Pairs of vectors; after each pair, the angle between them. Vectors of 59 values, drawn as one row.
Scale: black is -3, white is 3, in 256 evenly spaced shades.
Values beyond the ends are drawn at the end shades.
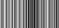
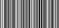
orthogonal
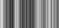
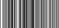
partly aligned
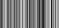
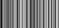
partly aligned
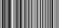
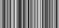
partly aligned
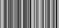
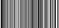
partly opposed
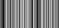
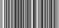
nearly opposite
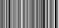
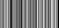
partly opposed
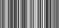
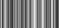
partly aligned
